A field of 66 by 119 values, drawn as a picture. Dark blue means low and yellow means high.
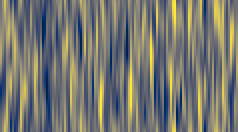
Ninth with the highest average: top right. Grain: streaks running down. Mirror symmetry: none. Average level on the scale: 50%.
